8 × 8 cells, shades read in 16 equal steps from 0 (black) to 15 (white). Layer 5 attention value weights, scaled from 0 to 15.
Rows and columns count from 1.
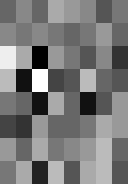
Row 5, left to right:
7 6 1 10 6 1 5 9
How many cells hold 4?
2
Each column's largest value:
14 10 15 11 9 11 11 9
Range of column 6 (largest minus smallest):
10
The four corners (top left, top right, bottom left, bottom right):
6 7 7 5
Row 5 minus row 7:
-2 0 -9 3 -2 -8 -6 3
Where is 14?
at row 3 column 1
